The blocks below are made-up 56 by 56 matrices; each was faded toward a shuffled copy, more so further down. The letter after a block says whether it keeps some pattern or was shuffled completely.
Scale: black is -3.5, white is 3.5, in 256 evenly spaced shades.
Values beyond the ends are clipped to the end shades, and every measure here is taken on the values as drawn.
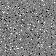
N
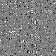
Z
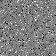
N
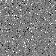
Z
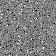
N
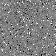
Z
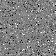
Z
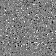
Z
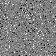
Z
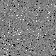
Z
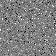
N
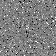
N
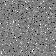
N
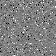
Z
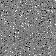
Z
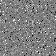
Z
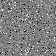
N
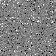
Z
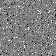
N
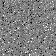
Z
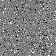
Z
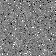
N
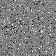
N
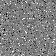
N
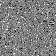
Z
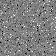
N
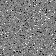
N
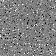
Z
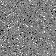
N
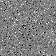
N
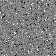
N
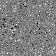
N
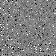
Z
